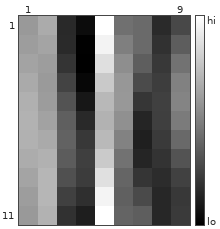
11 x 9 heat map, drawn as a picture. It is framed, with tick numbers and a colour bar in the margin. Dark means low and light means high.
Stripes running up and down repeat 2 times from left to right. The bottom right is the calmest part. Streaks run downward.
